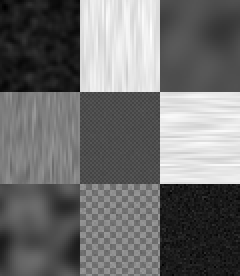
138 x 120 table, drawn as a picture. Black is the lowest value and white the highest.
The table splits into 3 rows of 3 panels. Panel 1,1: very low, blotchy, faint in contrast. Panel 1,2: very high, streaked downward, faint in contrast. Panel 1,3: low, smooth, faint in contrast. Panel 2,1: middling, streaked downward, faint in contrast. Panel 2,2: low, checkered, faint in contrast. Panel 2,3: very high, streaked across, faint in contrast. Panel 3,1: low, smooth. Panel 3,2: middling, checkered. Panel 3,3: very low, fine-grained, faint in contrast.
